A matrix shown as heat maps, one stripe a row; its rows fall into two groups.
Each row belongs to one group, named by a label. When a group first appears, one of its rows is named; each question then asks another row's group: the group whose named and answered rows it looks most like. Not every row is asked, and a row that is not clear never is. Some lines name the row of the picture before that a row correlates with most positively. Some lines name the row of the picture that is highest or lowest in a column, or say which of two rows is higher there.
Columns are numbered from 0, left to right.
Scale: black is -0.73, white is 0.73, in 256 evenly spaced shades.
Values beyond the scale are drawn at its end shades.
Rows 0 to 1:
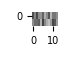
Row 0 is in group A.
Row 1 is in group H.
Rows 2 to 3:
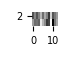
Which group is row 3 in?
A
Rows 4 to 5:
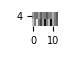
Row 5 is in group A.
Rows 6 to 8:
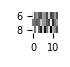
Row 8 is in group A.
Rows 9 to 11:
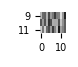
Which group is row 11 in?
A
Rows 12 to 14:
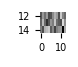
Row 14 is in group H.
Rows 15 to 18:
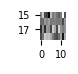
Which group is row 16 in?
H
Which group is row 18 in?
H
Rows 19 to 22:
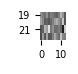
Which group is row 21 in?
H
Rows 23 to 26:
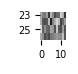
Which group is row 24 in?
H
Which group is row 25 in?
A
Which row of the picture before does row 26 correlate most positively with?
20
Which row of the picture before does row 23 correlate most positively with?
19
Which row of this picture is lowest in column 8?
23
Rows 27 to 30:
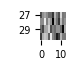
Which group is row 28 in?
A
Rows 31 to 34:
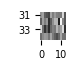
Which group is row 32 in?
A
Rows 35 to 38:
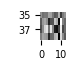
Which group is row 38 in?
A
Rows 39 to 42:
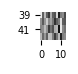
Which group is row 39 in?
A
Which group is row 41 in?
A
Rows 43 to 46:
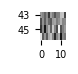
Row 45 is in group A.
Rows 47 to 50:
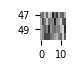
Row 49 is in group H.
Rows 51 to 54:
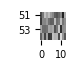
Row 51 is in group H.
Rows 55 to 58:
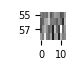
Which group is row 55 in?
H
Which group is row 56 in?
H
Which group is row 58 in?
A
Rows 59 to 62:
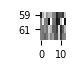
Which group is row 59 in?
H
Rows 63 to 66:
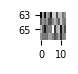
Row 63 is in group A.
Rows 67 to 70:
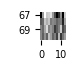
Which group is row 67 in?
H
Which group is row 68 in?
H
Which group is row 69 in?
H
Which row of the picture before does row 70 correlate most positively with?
66
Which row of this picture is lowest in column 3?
70
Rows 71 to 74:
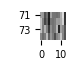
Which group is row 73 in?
A
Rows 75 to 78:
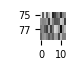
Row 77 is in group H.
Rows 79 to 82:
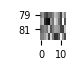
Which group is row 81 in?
H
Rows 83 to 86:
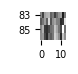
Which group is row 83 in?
H
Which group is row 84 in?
H
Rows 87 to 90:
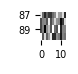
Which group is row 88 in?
H
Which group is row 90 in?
A
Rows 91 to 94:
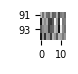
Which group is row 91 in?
A
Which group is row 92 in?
A
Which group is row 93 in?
A
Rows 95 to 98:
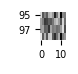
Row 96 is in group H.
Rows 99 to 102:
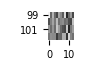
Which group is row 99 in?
A
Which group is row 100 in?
H
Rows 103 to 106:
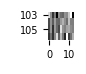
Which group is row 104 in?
A
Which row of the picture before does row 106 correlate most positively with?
101
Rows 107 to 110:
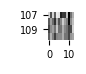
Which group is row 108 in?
H
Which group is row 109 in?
H
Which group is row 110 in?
H
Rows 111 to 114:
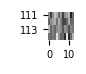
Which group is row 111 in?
H
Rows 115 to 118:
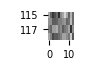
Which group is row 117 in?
H
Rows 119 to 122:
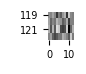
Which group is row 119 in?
A
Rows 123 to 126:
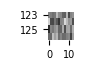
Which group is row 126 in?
H
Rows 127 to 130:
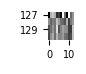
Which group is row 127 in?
A
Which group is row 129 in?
H
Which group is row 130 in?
H
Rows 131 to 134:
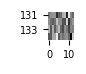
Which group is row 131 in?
A
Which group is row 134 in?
H
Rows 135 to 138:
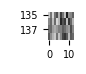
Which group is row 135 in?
A
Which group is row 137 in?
H
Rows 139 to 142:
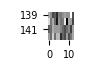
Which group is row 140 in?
A
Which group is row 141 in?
H
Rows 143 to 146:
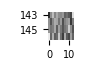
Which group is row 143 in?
H
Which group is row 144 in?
H
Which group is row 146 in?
A
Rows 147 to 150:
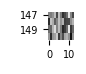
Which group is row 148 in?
H
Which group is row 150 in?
H
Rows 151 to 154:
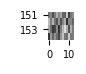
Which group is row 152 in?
A
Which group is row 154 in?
A
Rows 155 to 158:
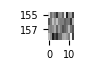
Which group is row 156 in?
H
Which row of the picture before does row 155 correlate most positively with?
152
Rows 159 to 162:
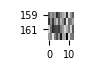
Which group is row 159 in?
A
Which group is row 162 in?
A
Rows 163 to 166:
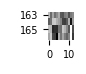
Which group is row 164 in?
H
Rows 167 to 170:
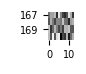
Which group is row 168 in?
H
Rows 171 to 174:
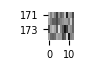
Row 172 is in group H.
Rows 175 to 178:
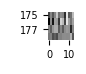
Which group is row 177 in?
H
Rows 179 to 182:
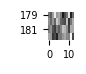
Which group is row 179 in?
H
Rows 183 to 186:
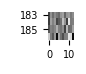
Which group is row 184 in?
A
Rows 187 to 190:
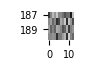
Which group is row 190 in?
A
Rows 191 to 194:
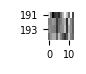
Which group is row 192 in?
A
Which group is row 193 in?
A
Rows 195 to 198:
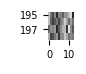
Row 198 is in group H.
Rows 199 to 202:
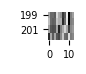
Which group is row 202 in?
A
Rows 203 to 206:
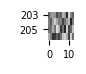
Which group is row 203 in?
A
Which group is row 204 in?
H
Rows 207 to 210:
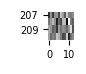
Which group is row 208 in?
A
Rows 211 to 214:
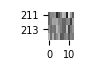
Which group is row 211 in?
A
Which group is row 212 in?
H
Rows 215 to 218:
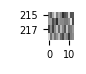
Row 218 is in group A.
